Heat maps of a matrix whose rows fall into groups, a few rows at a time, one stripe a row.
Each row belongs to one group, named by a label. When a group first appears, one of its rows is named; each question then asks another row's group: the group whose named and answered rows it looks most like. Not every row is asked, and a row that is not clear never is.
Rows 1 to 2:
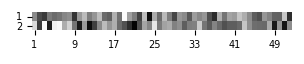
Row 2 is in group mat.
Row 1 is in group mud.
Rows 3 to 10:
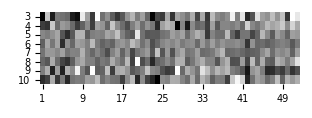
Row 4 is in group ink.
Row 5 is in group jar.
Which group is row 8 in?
jar
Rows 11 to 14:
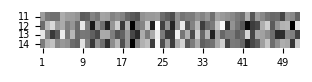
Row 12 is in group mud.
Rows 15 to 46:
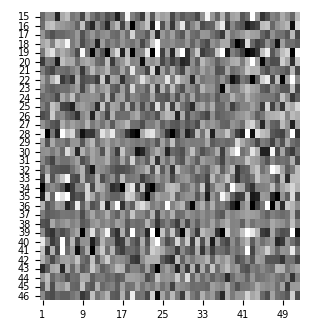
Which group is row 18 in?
mat
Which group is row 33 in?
mat
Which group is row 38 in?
ink
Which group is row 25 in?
jar
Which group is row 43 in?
ink
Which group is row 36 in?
jar
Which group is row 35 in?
mat
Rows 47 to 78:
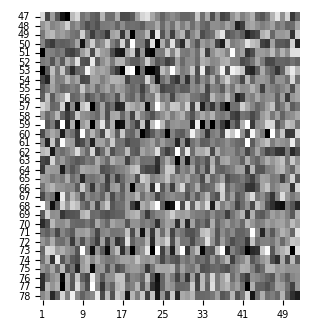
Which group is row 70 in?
ink
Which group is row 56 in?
mat
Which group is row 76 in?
ink
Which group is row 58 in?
jar
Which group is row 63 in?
ink
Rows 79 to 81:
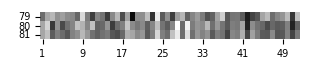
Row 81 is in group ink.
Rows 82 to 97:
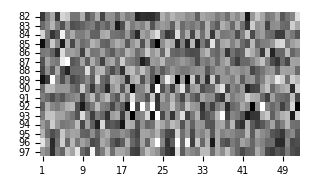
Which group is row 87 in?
mat
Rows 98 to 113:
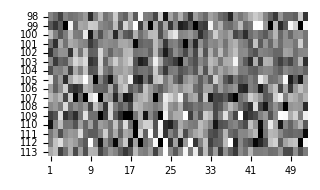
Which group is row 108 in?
mat
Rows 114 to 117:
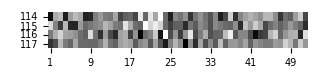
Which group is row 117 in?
ink
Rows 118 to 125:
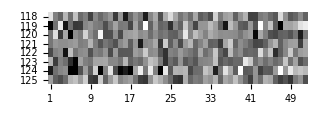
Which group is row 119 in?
jar
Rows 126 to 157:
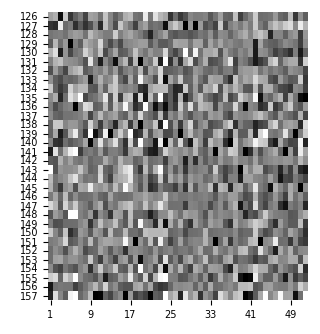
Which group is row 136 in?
jar
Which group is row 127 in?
ink
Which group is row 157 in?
mat
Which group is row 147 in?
mat
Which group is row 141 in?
mat
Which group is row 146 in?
mat
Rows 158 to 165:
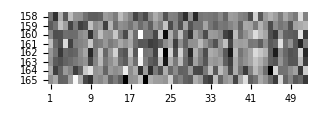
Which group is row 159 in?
jar
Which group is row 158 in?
ink
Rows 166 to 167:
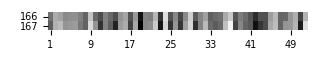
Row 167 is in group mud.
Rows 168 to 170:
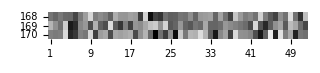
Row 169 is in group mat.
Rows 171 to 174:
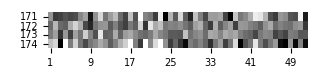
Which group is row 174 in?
mat
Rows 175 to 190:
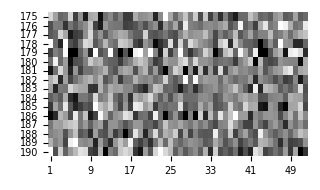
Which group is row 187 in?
mat
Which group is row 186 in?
ink
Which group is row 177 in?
jar
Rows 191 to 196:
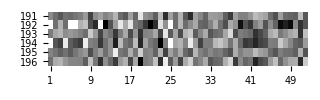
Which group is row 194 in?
jar
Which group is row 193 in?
mud
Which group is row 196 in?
mud
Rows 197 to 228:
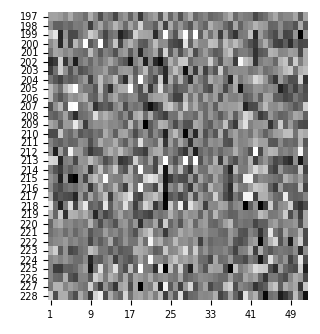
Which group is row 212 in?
ink
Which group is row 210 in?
ink
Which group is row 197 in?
mud
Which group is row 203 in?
ink
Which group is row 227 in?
mud
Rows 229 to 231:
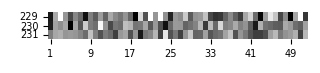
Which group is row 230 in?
ink
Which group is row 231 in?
mud
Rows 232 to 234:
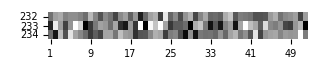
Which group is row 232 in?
mud
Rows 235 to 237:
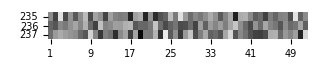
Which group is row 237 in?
mud
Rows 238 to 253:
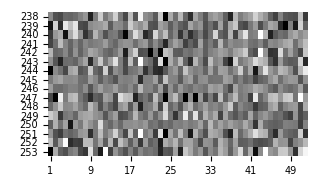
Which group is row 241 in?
ink
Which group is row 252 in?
jar
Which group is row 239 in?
mat
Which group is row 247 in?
ink
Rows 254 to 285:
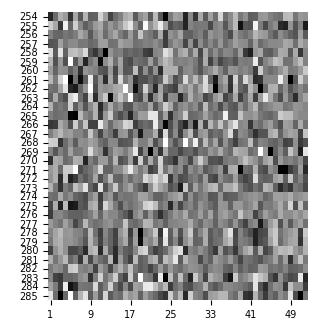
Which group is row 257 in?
ink
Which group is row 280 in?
ink
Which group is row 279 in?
mud
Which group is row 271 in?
mat
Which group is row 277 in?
jar
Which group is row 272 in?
mat
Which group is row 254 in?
ink
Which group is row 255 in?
mat
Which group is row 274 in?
ink
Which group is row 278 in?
mud
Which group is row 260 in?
jar
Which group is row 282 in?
mat
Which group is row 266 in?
ink
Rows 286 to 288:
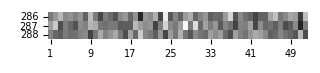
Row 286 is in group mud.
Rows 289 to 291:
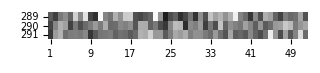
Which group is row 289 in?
ink
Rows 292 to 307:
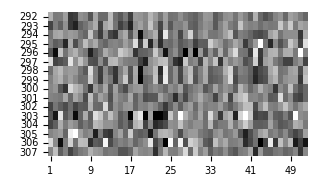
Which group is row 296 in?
ink
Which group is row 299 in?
mud
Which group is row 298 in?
mud
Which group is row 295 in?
jar
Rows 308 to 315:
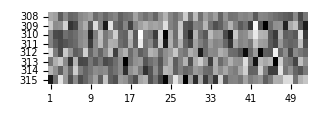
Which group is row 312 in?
jar
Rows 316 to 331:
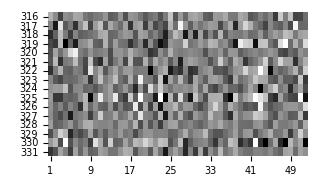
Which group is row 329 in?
jar
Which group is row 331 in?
ink
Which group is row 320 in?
mat
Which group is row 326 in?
jar
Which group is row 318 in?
ink
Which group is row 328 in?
jar
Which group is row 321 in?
mat
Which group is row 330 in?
mat
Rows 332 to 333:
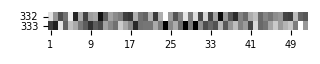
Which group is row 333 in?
ink
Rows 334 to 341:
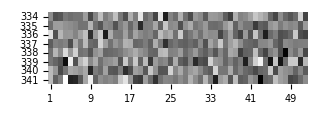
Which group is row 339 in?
jar
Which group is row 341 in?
jar
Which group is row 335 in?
mud
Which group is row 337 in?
ink
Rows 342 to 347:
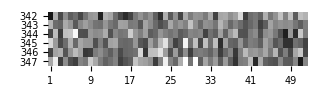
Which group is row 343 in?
jar
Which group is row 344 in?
mat
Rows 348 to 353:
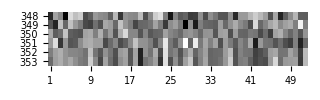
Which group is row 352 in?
mud
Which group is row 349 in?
ink
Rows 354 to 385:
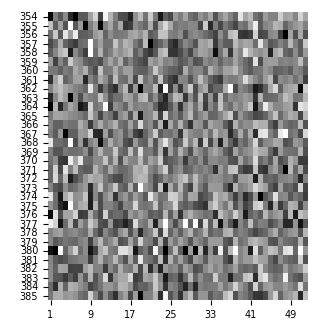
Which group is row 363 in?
ink
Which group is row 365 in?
mud
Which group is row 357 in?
jar
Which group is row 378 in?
mud
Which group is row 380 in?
ink
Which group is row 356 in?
mat
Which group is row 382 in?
jar
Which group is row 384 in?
ink
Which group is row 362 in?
mud
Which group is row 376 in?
mat
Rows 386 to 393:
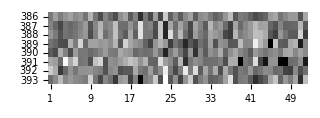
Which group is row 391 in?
mat
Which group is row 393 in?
mud
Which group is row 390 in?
ink
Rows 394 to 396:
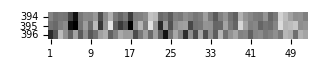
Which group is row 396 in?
ink
